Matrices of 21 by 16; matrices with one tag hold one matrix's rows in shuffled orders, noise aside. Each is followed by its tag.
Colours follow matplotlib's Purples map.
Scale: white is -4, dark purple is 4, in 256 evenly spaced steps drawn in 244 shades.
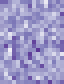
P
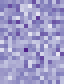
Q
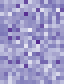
Q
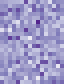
Q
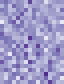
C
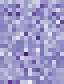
Q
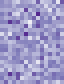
Q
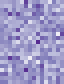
Q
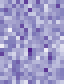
C
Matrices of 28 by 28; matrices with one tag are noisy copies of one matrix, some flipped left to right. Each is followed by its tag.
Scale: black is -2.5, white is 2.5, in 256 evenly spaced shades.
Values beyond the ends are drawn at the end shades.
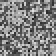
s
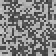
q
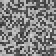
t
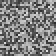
t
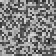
t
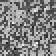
s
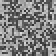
q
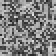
q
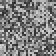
s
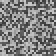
t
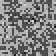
q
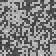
s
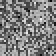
s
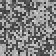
s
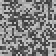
q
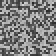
t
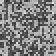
q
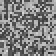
q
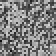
s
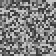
t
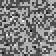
t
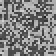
q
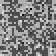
q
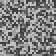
t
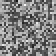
q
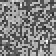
s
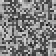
q
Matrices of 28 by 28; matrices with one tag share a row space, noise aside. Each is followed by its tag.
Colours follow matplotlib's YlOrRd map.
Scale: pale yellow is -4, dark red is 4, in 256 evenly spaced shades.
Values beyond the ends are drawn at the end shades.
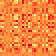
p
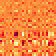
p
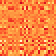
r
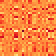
p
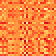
r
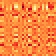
p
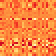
p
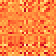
r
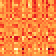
p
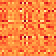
r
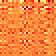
r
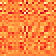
r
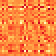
r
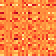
p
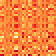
p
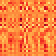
r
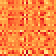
r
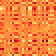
p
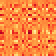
p
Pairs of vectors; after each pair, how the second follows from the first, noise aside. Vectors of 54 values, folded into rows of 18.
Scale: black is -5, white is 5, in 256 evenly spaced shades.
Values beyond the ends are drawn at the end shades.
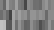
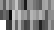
scaled up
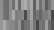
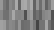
copied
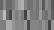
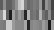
scaled up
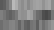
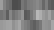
wrapped around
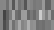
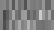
copied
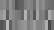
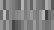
wrapped around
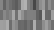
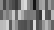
scaled up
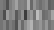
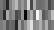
scaled up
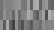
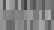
wrapped around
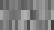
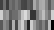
scaled up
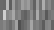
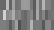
copied
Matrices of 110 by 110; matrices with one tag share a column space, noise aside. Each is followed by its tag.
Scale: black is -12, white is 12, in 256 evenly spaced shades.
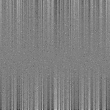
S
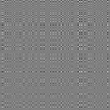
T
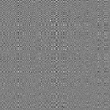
T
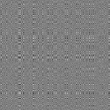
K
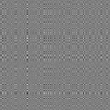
K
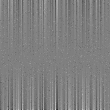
S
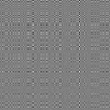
T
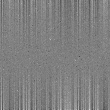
S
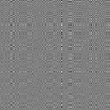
T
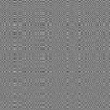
T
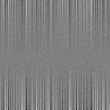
S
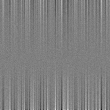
S
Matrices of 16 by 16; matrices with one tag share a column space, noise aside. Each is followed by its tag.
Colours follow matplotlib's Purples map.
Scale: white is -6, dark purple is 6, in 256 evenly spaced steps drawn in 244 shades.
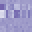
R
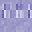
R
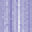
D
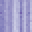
D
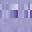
R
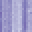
D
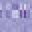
R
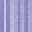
D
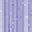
D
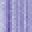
D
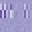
R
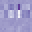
R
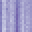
D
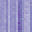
D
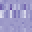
R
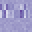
R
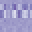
R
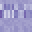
R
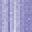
D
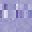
R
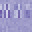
R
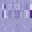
R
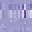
R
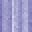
D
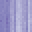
D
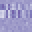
R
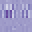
R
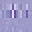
R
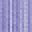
D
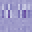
R
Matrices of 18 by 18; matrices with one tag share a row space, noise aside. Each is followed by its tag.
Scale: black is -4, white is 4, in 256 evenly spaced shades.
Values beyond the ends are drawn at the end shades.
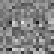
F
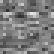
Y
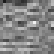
Y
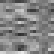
Y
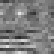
Y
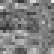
Y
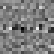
F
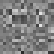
F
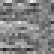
Y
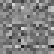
F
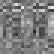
F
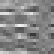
Y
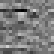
Y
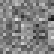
F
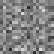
F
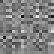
F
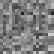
F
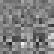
F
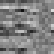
Y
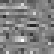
Y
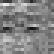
Y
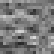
Y
